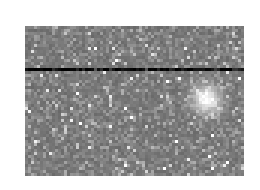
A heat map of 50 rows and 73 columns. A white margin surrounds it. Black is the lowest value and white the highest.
Odd lines: row 15. Histogram: heavy tails on both sides. Ninth with the highest average: middle right. Bumps: one, in the middle right. Average level on the scale: 50%.
